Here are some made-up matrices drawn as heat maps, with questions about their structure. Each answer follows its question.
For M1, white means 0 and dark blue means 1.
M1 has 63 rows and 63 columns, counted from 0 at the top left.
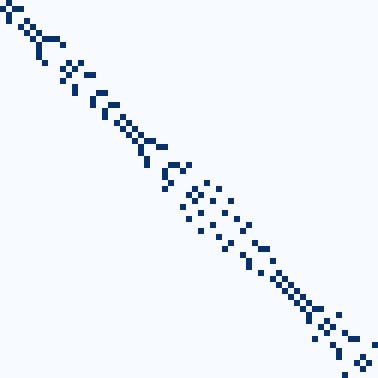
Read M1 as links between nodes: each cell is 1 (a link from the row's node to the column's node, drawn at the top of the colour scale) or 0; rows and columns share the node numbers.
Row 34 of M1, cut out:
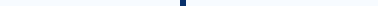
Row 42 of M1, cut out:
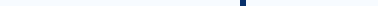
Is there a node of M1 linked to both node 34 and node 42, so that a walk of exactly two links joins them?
no
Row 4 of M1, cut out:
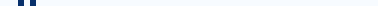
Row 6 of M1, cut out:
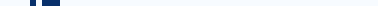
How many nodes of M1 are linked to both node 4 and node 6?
1
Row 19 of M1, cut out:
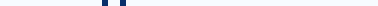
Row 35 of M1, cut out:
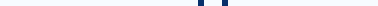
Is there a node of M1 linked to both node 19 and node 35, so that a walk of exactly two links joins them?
no
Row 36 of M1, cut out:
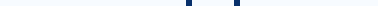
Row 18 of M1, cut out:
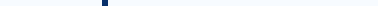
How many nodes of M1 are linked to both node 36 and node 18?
0
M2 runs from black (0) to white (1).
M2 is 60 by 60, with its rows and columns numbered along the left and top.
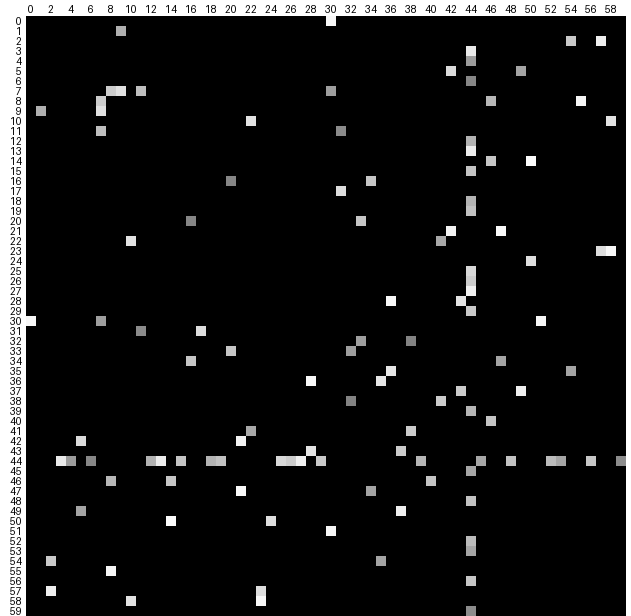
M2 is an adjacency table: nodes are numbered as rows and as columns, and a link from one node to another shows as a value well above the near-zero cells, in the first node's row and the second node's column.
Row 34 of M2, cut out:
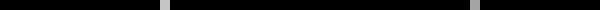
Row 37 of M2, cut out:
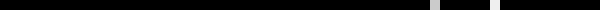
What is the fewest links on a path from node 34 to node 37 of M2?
6
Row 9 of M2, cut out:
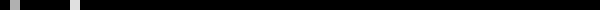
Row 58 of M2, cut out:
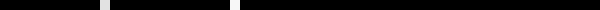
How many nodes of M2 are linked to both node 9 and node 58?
0
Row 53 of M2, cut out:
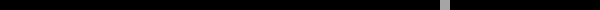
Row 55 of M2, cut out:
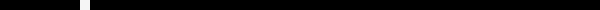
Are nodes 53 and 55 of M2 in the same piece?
no
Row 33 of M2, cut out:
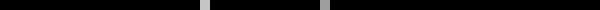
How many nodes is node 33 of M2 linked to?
2
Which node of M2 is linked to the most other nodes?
node 44
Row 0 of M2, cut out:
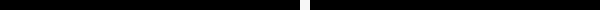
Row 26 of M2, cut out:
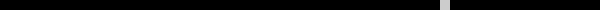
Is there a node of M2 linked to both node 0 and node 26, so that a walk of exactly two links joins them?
no
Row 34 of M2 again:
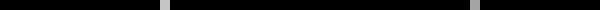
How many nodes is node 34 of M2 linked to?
2
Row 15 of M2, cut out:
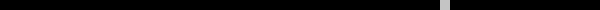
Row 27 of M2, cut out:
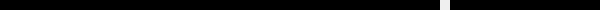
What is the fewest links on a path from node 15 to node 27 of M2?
2
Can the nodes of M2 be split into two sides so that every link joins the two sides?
yes
